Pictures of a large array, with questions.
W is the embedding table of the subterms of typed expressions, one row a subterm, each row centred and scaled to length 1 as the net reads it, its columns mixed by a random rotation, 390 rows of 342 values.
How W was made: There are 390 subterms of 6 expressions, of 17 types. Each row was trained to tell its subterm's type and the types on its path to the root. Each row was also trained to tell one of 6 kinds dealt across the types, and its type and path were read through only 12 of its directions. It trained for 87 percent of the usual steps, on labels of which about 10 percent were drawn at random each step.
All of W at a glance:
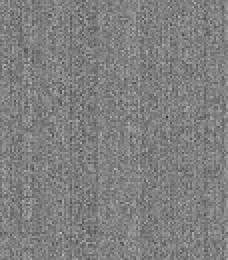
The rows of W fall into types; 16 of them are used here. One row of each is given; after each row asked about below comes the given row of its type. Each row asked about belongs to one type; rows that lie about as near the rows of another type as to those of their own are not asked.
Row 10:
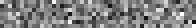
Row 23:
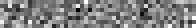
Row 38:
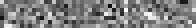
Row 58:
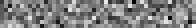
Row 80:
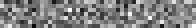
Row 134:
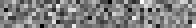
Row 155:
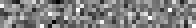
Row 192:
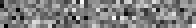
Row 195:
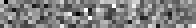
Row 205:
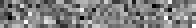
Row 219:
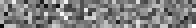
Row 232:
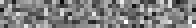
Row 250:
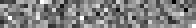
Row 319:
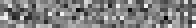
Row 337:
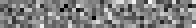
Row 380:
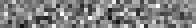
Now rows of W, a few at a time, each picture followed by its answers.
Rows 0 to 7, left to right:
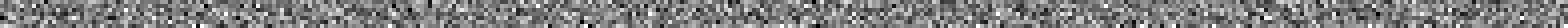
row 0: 195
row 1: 38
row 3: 232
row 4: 134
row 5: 205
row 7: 155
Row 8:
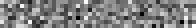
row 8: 23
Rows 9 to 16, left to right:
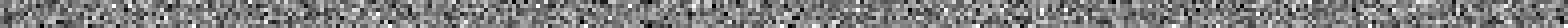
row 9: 80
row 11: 250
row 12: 232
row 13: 23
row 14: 319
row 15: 192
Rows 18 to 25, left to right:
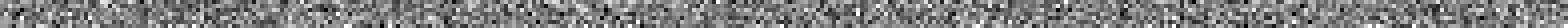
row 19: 380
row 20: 192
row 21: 250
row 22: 10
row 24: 337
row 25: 195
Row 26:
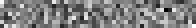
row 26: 219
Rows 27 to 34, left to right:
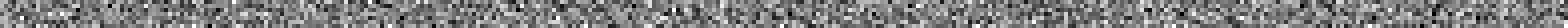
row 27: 319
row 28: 155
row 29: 80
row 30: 195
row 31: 10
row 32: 23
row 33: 219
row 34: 195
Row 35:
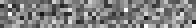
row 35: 10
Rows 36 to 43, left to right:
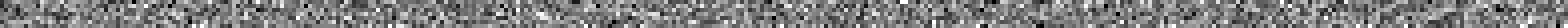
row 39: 155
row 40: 319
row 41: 232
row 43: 380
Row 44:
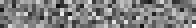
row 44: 232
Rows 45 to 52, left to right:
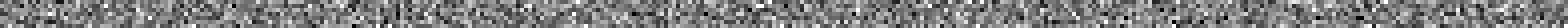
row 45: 319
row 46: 195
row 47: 10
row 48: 192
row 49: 10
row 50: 232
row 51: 337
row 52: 195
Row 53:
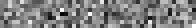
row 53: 23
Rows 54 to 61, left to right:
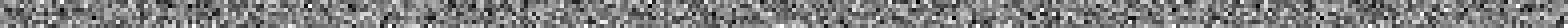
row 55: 38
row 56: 319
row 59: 23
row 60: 319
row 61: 38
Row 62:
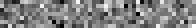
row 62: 232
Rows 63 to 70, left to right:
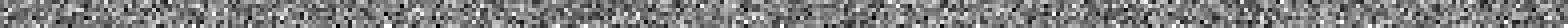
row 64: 219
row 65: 205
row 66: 38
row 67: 337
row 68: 10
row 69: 80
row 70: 38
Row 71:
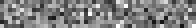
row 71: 192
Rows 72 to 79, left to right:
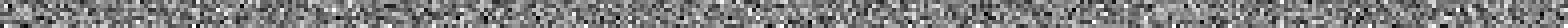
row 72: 38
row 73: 337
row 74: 250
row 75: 337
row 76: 80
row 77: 205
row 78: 319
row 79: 195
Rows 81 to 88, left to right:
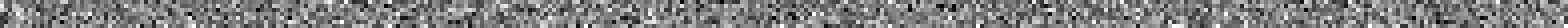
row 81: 219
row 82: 337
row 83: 380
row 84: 319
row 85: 205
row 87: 155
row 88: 134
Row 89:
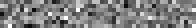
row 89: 38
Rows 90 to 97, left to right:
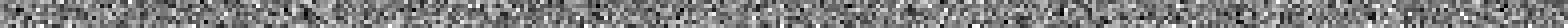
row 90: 250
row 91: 195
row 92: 195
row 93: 205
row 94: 10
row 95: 80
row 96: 195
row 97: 58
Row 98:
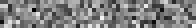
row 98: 38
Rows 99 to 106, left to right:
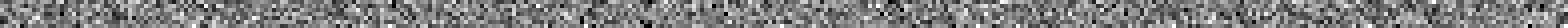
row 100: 23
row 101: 250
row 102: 232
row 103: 250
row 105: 192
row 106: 195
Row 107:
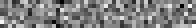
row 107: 319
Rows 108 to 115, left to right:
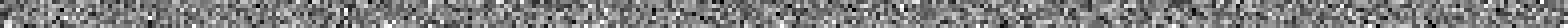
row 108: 38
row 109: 232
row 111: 58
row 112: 192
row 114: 250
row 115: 232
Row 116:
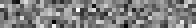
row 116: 155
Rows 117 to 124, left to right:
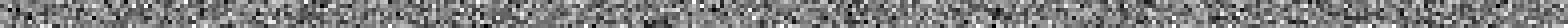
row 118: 195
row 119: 80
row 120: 232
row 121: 134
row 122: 250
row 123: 58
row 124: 319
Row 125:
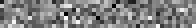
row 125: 58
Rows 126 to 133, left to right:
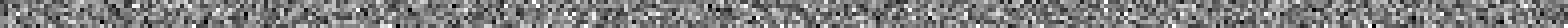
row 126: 10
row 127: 23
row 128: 10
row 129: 380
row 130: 250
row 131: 134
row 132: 380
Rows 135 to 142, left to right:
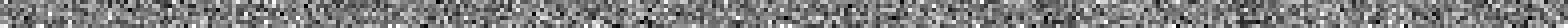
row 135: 155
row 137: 134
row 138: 38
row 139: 195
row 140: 337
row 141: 337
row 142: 205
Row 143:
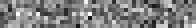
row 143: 205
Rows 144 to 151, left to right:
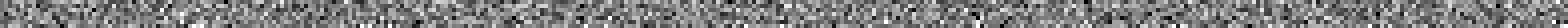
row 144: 219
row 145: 134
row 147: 232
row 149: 10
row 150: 38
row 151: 10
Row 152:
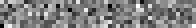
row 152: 38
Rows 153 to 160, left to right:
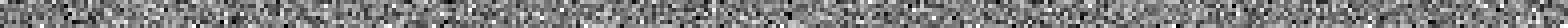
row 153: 337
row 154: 80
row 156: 134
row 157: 205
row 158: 80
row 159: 232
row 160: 80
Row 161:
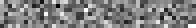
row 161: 219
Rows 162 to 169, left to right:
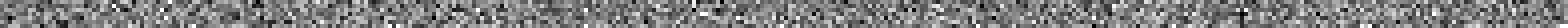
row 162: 219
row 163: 232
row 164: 38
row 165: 58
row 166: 380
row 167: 10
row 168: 23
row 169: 232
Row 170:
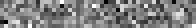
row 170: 250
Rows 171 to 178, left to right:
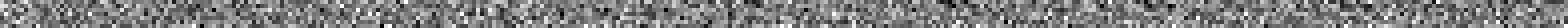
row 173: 195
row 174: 250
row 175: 155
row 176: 80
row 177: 80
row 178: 219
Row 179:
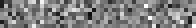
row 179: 250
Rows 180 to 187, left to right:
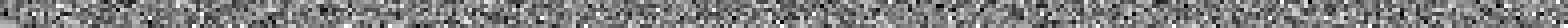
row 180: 134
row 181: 380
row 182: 195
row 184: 205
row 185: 232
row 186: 58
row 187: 10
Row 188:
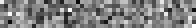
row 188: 23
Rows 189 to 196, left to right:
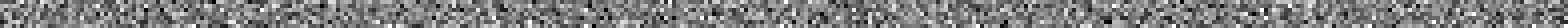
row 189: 250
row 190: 337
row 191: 38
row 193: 80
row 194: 10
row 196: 10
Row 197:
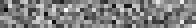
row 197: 192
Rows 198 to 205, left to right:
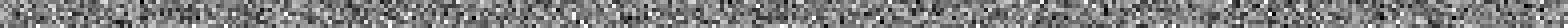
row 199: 58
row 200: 219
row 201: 58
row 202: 58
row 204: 319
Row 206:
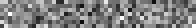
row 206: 319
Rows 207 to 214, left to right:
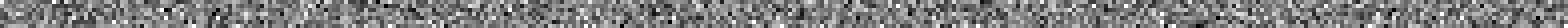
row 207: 219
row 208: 155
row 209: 192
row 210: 80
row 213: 155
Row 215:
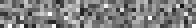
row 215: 319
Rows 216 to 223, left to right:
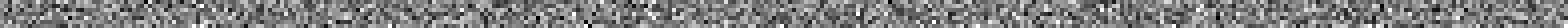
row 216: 219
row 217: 38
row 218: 250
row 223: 38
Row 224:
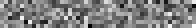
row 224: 80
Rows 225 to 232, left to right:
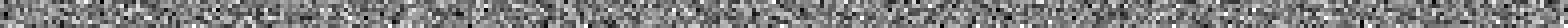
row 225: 205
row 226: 195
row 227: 205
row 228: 10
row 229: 250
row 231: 155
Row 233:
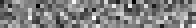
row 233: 58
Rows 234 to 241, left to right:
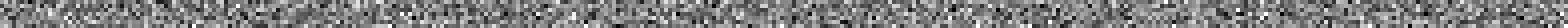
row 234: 134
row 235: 23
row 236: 10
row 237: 195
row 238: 80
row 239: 10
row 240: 23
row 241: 192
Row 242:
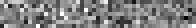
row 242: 319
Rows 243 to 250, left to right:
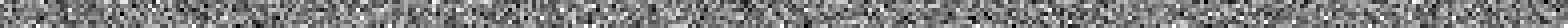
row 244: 219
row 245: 250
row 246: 38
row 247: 250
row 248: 80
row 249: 134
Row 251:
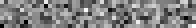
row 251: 10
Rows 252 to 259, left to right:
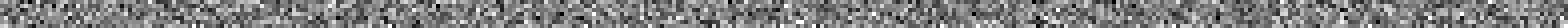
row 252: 134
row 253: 250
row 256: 58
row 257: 58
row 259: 337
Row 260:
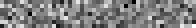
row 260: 319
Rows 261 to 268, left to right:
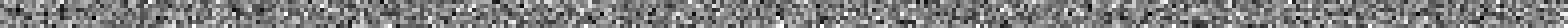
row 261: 250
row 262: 205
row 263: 192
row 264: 80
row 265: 58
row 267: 380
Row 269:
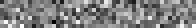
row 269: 58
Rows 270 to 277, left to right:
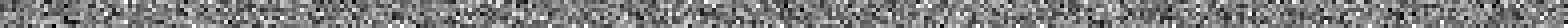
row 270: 192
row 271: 219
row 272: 58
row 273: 192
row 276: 10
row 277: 10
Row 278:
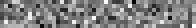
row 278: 58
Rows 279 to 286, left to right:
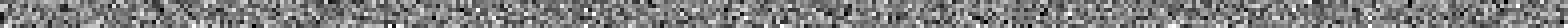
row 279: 38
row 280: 319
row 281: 38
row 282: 380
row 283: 195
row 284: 80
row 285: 192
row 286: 319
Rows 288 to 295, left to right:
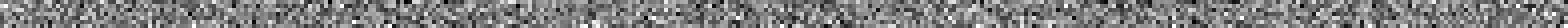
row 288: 319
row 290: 337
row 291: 38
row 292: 219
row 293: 250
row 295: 250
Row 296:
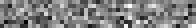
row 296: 80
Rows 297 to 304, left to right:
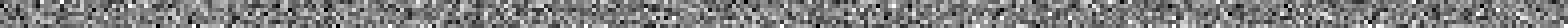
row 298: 319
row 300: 219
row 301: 80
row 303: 38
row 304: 38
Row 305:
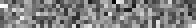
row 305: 319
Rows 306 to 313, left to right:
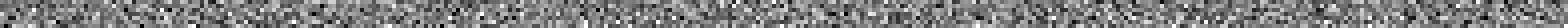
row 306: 23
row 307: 337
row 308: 80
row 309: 10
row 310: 195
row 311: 58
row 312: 23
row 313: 58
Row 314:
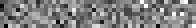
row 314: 10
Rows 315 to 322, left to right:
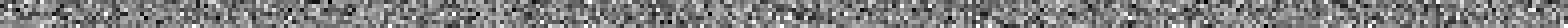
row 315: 250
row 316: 58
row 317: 232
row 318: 80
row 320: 38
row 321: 134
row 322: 219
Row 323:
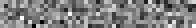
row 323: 80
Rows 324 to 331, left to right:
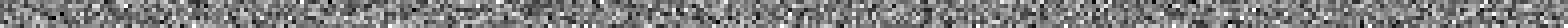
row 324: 192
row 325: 58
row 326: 58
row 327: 195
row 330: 155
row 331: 380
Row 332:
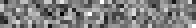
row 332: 195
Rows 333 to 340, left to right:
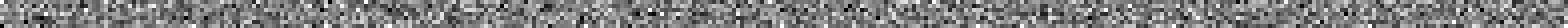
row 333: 319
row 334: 80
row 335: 38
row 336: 23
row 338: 195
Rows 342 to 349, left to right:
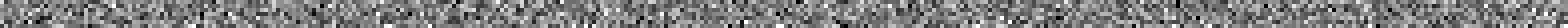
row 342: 80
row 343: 10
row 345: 219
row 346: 232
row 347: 23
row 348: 192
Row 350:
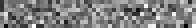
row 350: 380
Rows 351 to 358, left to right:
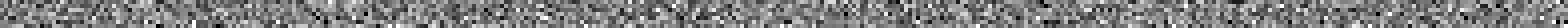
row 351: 134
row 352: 192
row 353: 38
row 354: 250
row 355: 250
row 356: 380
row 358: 10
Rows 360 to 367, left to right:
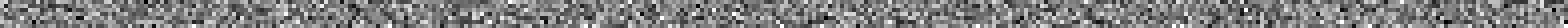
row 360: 219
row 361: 205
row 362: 337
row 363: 38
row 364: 155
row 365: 58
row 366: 80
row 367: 232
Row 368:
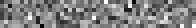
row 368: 58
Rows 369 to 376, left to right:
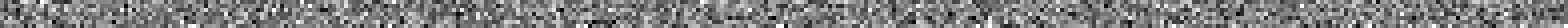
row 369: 250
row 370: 155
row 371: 23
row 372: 337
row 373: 10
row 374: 38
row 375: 134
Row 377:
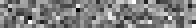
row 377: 337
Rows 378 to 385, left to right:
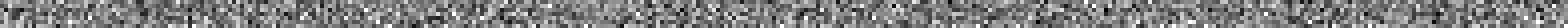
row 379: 250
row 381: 319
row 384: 58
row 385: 205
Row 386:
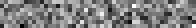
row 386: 10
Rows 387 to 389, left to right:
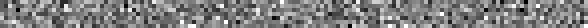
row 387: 250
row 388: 23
